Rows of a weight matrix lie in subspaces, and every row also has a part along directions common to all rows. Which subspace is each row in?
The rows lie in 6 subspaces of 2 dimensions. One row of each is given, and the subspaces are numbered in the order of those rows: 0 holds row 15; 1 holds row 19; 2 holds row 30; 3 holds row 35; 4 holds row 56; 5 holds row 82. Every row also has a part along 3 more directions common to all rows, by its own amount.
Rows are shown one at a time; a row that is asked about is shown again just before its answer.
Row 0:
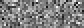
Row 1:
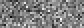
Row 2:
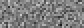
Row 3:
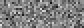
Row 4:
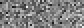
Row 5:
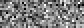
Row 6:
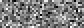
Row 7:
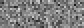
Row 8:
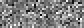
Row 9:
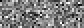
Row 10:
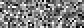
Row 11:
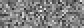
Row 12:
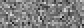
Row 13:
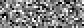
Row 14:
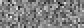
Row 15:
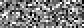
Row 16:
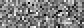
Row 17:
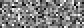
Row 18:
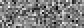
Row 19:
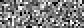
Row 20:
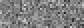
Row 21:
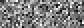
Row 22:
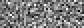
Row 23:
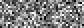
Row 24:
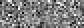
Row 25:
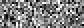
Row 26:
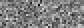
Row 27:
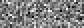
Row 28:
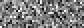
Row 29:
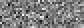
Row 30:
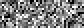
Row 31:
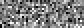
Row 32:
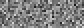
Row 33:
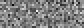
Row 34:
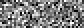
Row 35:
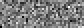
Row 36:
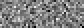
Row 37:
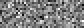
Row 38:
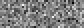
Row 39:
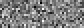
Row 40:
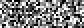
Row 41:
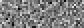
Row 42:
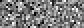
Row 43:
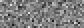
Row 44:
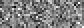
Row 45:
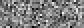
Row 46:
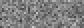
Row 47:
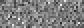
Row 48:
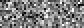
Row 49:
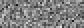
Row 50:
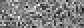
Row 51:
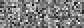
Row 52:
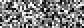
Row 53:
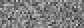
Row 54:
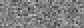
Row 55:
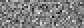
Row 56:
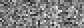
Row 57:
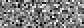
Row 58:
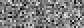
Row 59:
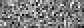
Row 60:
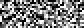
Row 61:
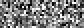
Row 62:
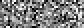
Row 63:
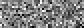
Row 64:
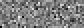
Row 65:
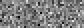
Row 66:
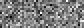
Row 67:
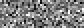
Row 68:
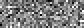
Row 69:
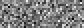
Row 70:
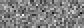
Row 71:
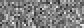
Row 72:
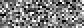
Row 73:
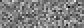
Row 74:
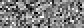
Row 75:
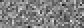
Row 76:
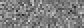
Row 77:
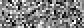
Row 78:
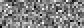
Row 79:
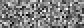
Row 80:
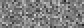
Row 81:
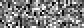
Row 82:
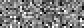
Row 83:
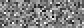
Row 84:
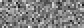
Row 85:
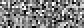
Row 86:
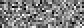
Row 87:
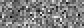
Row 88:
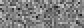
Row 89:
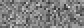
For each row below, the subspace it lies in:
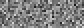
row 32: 2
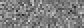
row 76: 2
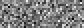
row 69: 0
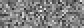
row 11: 0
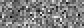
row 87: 3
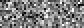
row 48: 5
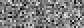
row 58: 1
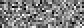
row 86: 2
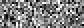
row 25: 2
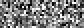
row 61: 4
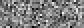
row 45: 4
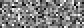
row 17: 3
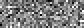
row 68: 5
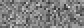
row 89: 3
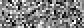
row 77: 1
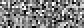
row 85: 4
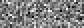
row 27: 3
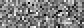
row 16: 4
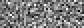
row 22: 3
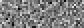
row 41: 1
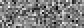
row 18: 4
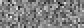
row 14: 1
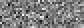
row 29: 5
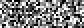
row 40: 3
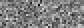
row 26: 5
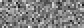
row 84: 1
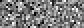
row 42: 1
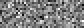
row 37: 5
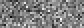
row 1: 3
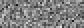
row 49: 0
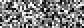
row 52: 5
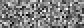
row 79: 3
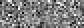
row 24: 1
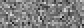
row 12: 0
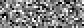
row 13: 0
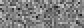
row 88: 4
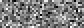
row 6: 4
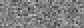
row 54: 4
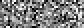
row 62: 4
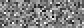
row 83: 2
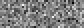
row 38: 4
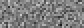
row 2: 0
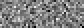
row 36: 3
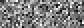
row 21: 2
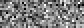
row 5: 5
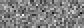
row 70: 2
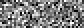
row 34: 1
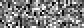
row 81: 4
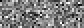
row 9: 5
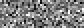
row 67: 3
